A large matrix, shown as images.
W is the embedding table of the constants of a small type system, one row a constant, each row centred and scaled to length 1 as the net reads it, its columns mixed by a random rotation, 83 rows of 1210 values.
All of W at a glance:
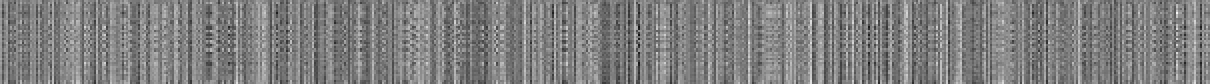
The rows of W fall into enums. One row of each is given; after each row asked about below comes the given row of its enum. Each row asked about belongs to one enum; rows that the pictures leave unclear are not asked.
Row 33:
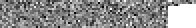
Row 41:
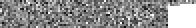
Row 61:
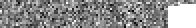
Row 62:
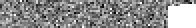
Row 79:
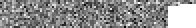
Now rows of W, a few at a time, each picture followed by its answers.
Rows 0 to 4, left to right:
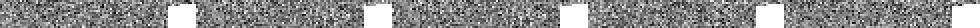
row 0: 62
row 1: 41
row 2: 41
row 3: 79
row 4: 33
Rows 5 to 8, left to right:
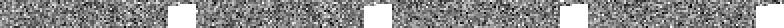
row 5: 79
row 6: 61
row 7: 33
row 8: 62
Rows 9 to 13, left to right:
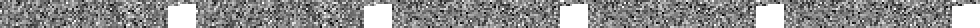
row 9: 61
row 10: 61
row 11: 33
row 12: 33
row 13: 33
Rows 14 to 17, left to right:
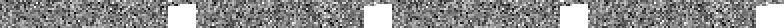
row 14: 33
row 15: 61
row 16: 33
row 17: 61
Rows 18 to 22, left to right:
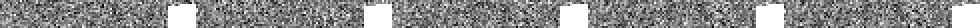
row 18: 62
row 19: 41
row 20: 79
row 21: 61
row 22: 61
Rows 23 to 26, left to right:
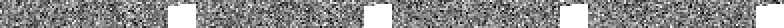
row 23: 61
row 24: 79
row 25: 33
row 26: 62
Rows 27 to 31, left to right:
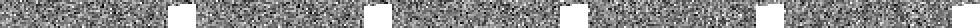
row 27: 62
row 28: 62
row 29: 33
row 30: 41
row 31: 61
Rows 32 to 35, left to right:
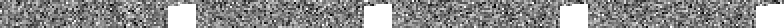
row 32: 61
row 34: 62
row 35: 62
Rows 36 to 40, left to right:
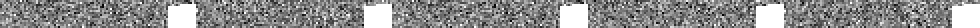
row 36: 62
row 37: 41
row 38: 62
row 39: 33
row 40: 61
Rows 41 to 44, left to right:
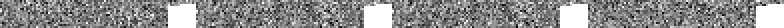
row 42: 61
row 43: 61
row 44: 33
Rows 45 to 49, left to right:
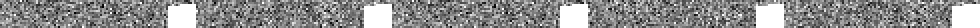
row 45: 62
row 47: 62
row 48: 41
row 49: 79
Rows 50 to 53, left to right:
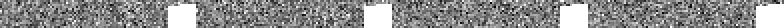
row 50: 61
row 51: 41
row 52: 33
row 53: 62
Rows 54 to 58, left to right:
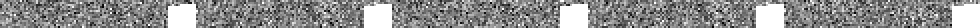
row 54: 62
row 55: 61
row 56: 33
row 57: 61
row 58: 41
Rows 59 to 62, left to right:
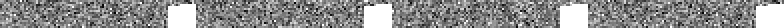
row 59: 62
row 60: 33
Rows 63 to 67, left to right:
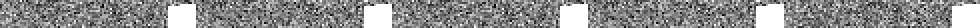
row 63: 62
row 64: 33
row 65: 62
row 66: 33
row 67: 79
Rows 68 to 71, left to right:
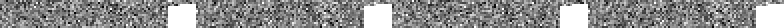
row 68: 33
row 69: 61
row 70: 62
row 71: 61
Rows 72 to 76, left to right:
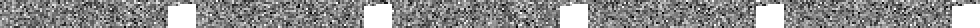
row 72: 79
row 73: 62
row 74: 61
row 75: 33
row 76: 33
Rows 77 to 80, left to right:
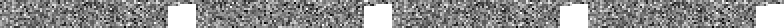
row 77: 79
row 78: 33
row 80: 79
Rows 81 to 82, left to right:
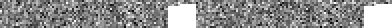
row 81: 61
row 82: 79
